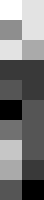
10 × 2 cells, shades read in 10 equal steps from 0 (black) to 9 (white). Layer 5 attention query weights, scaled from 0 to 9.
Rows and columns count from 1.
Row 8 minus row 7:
3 0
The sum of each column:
47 37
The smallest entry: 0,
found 2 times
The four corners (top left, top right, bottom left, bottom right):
9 8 3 0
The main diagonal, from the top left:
9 8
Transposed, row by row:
9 5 8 2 3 0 4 7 6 3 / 8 8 6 2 2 3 3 3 2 0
